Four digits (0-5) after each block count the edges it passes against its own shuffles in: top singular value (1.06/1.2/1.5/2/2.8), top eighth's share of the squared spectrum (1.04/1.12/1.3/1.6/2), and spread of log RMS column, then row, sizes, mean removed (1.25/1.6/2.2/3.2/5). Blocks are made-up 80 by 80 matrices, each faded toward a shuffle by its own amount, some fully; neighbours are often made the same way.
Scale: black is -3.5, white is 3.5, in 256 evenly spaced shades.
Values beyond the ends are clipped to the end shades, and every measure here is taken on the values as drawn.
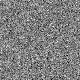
0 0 0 0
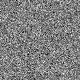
1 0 0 0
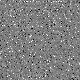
2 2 0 0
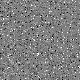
3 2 0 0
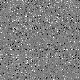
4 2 1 1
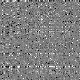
4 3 2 2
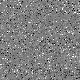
3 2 0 1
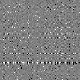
5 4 2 2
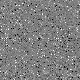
3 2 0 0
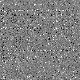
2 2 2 2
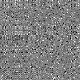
4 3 2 2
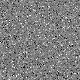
2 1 0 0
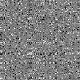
4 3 2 2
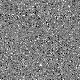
3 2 0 1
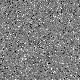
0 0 0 0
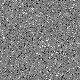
2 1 0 0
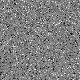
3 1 0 0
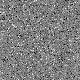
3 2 0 0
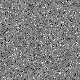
2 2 0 0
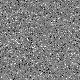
2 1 0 0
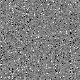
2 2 2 0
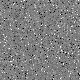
0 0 0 0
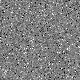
0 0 0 0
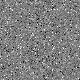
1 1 1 0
